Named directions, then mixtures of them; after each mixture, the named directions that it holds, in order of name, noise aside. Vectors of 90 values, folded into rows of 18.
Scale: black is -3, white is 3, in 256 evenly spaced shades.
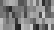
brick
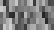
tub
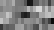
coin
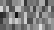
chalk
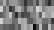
brick, chalk, coin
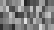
chalk, coin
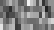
brick, coin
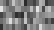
chalk, coin, tub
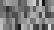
brick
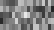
brick, chalk, coin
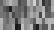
brick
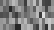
brick, chalk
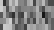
tub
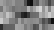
coin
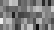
brick, coin, tub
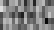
chalk, coin, tub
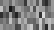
brick, chalk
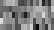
brick, coin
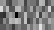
chalk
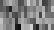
brick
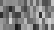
brick, chalk
